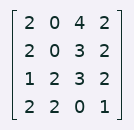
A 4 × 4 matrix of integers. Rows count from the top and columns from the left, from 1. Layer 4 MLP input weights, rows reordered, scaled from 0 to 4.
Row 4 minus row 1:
0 2 -4 -1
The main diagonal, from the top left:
2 0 3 1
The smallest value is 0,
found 3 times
